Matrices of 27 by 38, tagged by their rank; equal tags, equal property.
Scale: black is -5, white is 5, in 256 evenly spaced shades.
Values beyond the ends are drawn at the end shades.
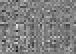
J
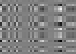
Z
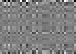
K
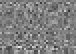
J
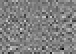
J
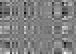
K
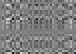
K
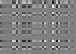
Z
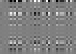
Z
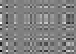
Z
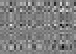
K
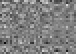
J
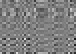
K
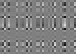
Z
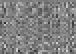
J
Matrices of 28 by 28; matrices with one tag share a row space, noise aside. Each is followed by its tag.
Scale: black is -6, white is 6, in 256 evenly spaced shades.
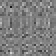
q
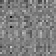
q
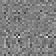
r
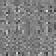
r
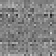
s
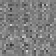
q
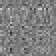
q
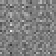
q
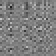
q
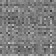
s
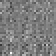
q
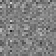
q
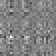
q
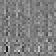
r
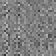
r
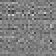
s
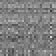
s
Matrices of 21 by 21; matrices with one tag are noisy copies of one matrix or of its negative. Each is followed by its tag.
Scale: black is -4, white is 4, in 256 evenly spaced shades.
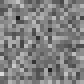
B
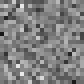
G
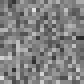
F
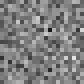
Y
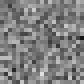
F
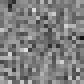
F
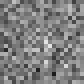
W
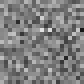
Y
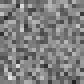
G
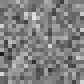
B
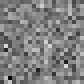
W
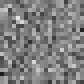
B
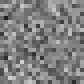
G
